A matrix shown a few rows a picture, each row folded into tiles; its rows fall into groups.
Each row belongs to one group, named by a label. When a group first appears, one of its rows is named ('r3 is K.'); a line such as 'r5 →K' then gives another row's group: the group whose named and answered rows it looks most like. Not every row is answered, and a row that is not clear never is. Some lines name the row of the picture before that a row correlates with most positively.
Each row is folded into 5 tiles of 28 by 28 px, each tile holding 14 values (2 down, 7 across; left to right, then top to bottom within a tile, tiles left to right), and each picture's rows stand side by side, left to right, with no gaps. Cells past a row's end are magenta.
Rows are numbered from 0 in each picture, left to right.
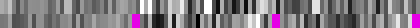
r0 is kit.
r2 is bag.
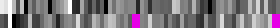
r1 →bag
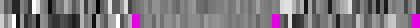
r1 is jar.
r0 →bag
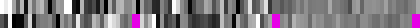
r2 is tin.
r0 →kit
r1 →bag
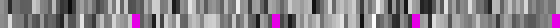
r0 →bag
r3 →tin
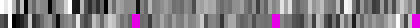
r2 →kit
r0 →kit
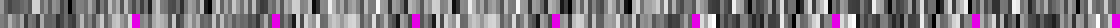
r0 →bag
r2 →jar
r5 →bag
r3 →jar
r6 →bag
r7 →bag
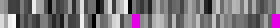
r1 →tin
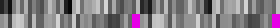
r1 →tin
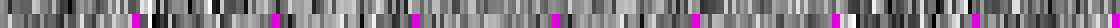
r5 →tin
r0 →bag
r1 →kit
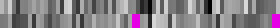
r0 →kit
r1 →tin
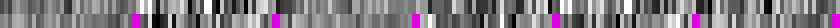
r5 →tin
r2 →tin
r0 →tin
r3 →bag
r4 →kit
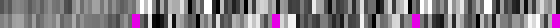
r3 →kit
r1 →kit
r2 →bag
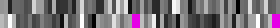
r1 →bag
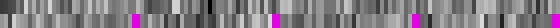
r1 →bag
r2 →kit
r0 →tin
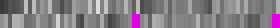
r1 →tin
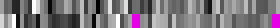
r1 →tin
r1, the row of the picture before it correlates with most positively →1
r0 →bag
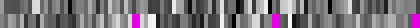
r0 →bag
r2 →kit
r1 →bag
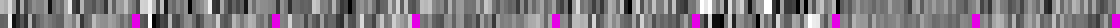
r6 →tin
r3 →kit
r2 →bag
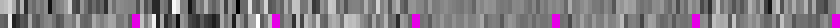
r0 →kit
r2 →jar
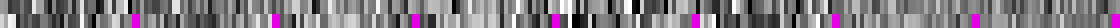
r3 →jar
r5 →bag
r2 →jar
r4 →kit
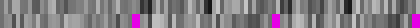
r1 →tin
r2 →tin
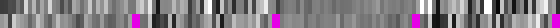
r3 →kit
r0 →tin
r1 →kit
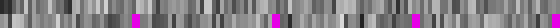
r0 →tin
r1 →kit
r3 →jar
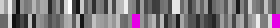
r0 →kit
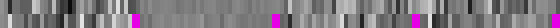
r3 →kit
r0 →bag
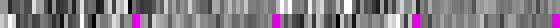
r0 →bag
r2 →kit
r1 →tin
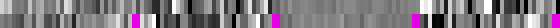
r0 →kit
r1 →bag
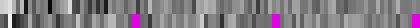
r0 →kit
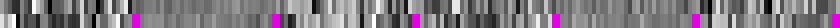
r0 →bag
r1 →tin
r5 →tin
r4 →tin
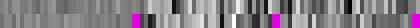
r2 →tin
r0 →jar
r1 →jar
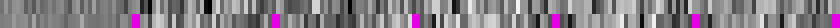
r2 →bag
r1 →tin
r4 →jar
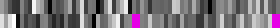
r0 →bag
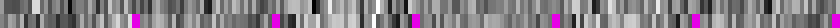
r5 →tin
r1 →tin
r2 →jar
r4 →jar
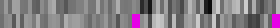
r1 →tin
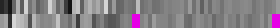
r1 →tin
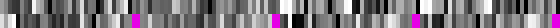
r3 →kit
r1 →bag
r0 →bag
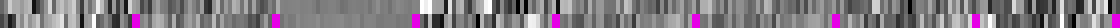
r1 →tin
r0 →jar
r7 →bag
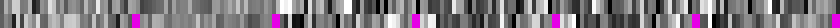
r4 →bag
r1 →tin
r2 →kit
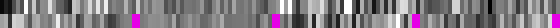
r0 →tin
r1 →tin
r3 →bag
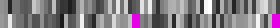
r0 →bag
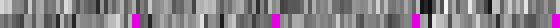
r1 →jar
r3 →tin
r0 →kit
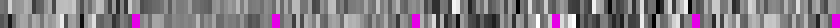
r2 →jar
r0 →jar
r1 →tin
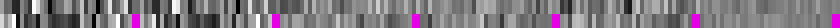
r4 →tin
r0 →bag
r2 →tin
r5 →jar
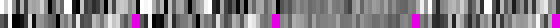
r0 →kit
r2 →tin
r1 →kit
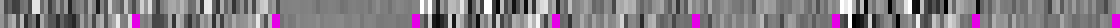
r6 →kit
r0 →bag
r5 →jar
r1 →kit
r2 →jar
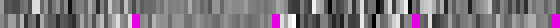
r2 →bag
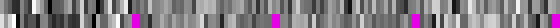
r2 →tin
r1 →jar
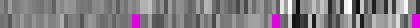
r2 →kit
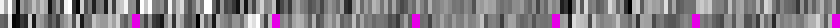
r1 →kit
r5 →kit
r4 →tin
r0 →kit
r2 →tin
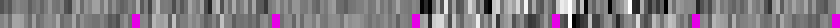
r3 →tin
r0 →tin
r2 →jar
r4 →kit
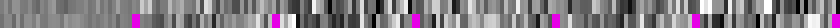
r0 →jar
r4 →bag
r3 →jar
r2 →bag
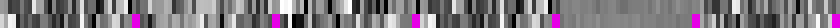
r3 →bag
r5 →bag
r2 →kit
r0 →bag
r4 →jar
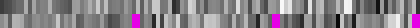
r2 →kit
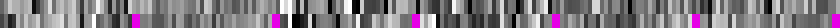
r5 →tin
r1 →kit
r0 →jar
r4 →bag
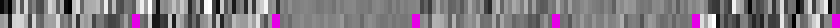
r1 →kit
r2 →jar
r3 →tin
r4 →jar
